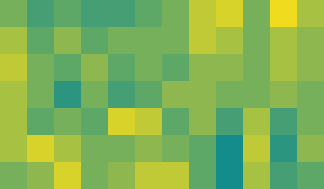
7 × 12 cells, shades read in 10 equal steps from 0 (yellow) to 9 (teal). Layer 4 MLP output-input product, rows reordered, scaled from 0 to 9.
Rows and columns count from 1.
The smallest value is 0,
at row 1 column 11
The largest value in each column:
5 7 8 7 7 6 6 6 9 5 8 6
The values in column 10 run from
2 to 5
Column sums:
24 34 33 38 35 30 33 28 38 28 32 31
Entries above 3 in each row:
8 8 10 11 8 8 8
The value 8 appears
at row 4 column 3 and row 6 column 11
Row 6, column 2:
1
